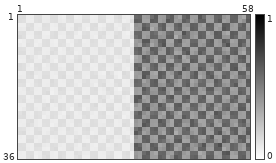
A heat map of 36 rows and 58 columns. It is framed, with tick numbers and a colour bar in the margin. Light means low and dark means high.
It is made of 1 by 2 panels. Panel 1,1: very low, checkered, faint in contrast. Panel 1,2: middling, checkered, strong in contrast.
